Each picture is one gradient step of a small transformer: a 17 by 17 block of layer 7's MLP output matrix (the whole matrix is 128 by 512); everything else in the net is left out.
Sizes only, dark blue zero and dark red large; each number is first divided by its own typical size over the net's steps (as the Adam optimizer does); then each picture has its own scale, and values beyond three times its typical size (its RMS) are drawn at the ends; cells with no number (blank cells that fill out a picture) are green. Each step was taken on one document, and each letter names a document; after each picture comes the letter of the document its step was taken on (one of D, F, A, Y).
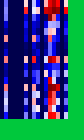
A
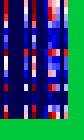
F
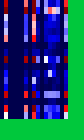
F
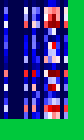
A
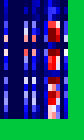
A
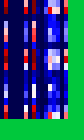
F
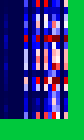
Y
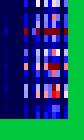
Y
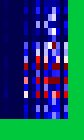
Y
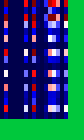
F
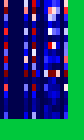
F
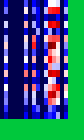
A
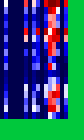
A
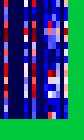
F
